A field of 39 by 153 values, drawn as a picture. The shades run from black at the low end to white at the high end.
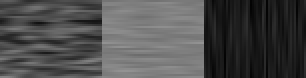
It is made of 1 by 3 panels. Panel 1,1: low, streaked across. Panel 1,2: middling, streaked across, faint in contrast. Panel 1,3: very low, streaked downward, faint in contrast.
